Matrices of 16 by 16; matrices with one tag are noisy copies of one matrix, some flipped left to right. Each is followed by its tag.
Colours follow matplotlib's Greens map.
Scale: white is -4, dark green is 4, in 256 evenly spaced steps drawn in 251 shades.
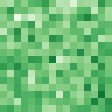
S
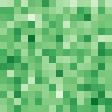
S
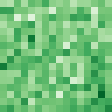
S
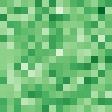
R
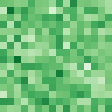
R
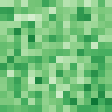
S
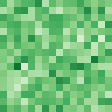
R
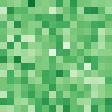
R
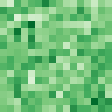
S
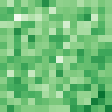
S
